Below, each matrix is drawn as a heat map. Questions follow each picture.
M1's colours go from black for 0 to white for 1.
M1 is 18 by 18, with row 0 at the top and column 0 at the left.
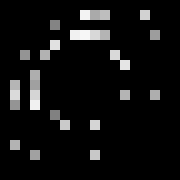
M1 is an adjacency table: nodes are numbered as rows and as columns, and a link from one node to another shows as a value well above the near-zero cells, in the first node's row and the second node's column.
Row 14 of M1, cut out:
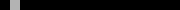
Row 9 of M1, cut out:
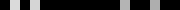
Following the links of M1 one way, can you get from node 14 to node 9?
yes
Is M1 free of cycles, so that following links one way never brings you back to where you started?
no
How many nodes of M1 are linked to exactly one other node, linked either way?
6
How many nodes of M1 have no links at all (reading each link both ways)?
4
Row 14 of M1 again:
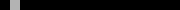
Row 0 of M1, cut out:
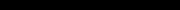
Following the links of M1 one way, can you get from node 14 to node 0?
no
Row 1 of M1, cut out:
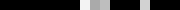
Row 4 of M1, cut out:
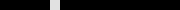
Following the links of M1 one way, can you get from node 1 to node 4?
no
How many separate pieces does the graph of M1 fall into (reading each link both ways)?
6
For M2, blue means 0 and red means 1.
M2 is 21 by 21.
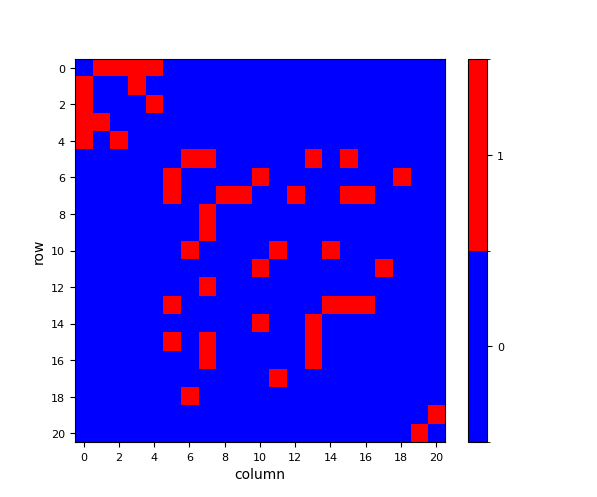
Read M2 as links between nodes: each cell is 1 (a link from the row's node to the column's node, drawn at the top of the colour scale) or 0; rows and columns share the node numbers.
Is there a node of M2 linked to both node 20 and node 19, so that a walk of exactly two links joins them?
no
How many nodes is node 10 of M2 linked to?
3
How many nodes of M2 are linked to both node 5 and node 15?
2
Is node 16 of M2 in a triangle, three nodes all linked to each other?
no
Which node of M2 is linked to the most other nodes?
node 7
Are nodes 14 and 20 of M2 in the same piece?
no
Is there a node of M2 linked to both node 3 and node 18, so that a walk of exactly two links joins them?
no
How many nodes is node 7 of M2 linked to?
6
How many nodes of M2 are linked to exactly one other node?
7
